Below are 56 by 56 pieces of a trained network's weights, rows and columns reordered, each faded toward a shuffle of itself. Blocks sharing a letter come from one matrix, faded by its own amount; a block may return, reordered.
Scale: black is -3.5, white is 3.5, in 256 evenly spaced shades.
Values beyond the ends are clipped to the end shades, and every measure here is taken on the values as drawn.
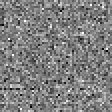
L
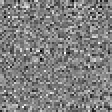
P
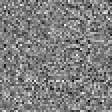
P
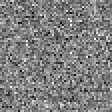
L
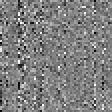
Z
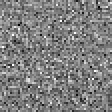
L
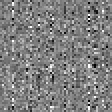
Z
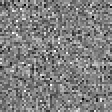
L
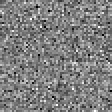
L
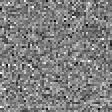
L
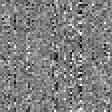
Z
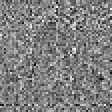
P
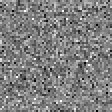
L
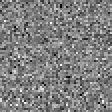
L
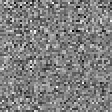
P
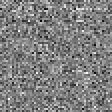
P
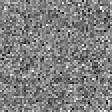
L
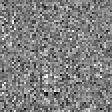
Z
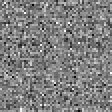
L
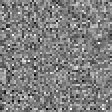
P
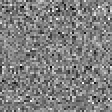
P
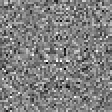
Z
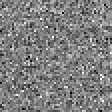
L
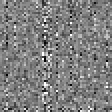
Z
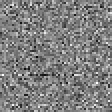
P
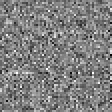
P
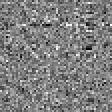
Z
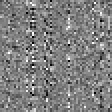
Z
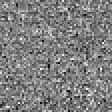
L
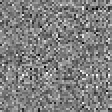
Z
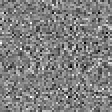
P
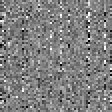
Z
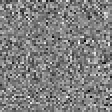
P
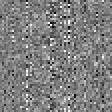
Z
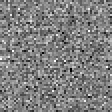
L
